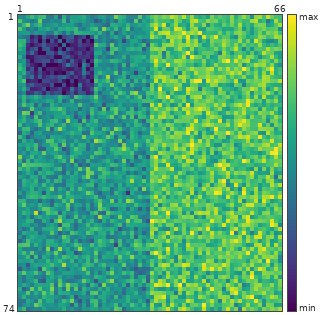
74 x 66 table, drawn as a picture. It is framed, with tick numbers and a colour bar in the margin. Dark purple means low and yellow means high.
Ninth with the lowest average: top left. Odd patch: lower, in the top left. Seam: vertical, 50% of the way across, the right part higher. Stripes: none.
